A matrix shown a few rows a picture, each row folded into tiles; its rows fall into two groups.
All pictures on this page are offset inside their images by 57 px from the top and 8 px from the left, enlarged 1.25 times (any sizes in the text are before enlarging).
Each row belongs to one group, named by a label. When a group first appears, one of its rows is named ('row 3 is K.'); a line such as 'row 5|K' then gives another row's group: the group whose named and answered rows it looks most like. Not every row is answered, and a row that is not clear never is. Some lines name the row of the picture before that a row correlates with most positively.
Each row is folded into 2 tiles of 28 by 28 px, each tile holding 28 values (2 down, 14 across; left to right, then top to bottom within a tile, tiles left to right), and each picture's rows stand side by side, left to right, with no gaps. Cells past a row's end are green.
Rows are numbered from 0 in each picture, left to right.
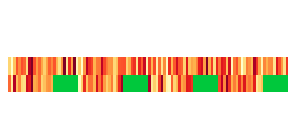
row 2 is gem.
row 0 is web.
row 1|web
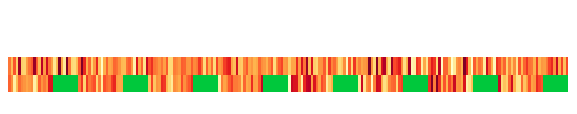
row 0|gem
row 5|gem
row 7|gem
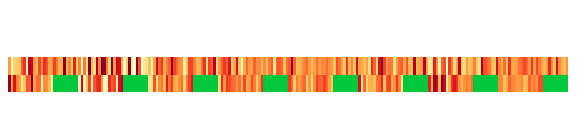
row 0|web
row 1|gem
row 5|web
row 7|gem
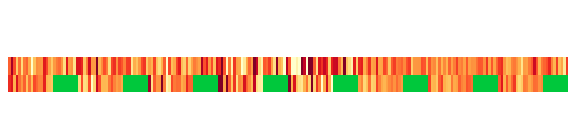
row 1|gem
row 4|web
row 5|gem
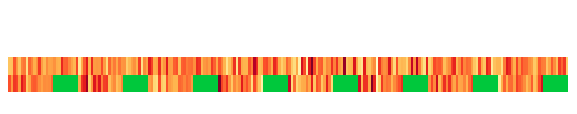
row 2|gem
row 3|web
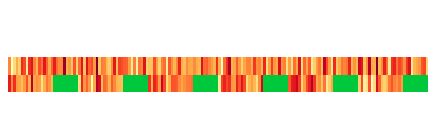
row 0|web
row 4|web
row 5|gem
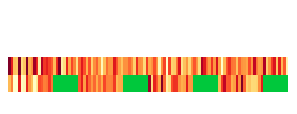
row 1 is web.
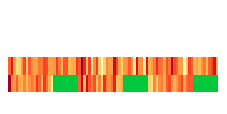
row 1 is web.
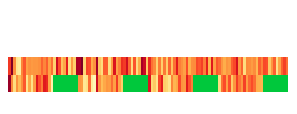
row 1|gem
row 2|gem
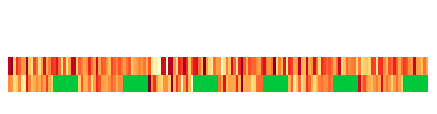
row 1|gem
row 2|web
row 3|web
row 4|gem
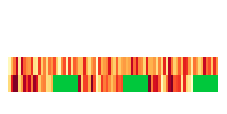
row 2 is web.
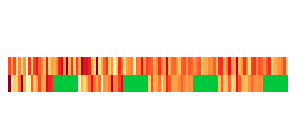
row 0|gem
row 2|gem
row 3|gem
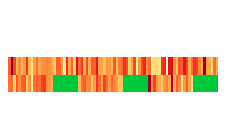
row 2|web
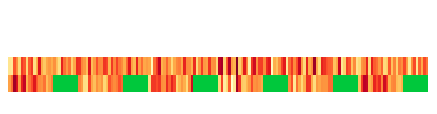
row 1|gem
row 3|gem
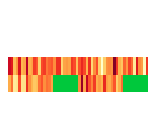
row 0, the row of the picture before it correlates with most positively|3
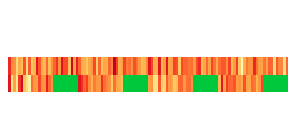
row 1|web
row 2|gem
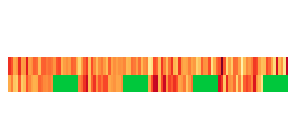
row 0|gem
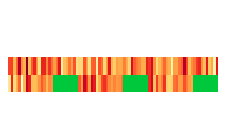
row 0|gem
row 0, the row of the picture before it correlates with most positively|0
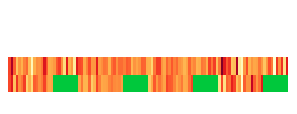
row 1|gem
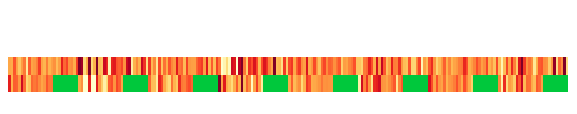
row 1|gem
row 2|gem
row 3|web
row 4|gem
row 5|gem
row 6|web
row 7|web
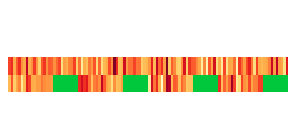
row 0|gem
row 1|web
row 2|gem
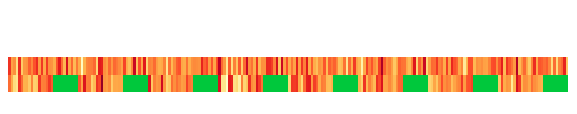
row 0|gem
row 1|web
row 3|gem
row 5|web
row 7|gem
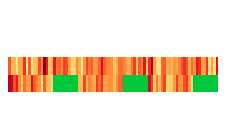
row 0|web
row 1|web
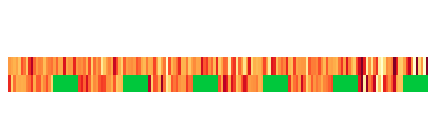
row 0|web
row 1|web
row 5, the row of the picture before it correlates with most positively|2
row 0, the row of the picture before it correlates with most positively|1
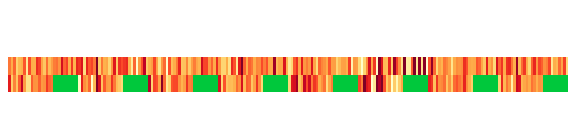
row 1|gem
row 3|web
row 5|web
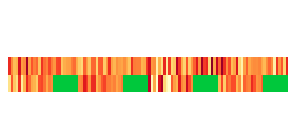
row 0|gem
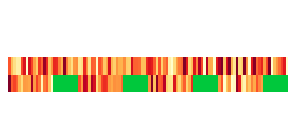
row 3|gem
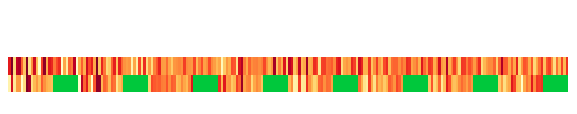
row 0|gem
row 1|gem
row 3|web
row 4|gem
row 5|gem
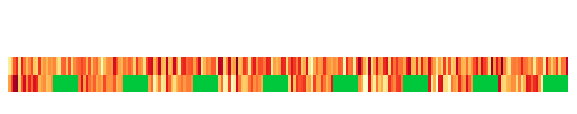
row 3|gem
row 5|gem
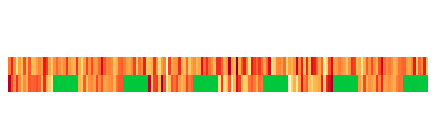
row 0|web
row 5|web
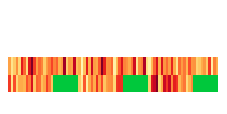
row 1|web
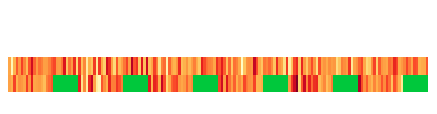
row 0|web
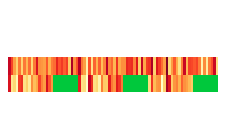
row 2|gem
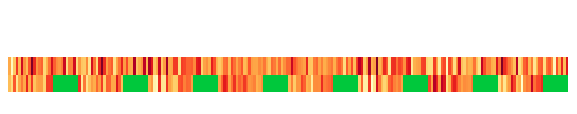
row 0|web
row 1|web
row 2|gem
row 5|gem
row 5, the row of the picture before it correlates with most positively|2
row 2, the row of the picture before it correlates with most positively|2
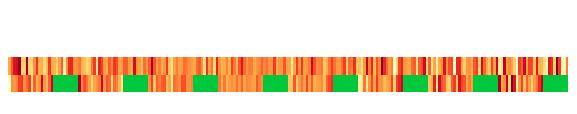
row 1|web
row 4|web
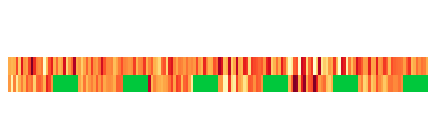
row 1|web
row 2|web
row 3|gem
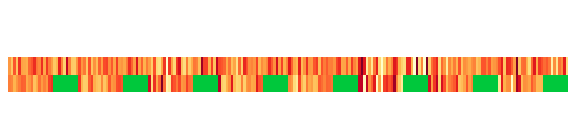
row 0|gem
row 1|gem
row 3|gem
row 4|gem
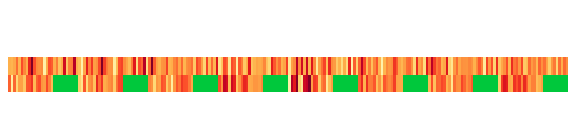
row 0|web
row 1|web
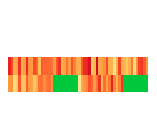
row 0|gem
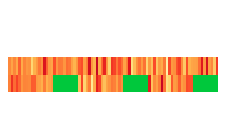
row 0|web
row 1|gem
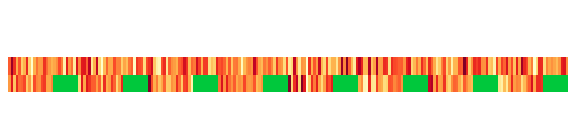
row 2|web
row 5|gem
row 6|web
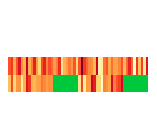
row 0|gem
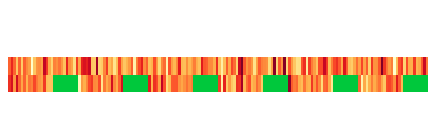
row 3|web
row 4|web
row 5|web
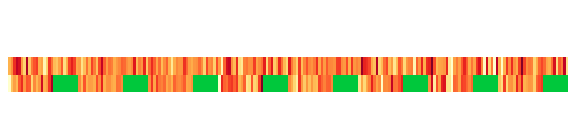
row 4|gem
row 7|web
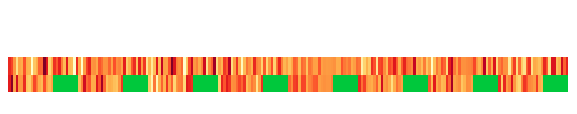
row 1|web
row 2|web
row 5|web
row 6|web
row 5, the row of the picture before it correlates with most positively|1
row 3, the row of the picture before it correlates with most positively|3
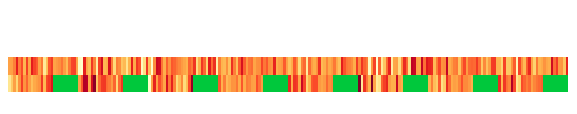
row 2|web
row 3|web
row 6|gem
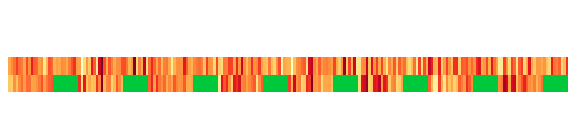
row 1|web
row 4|web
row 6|gem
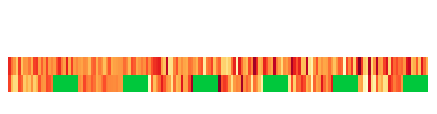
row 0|gem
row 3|web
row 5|gem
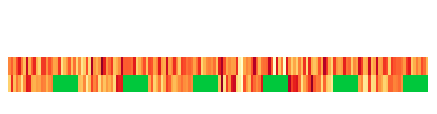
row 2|gem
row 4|web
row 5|gem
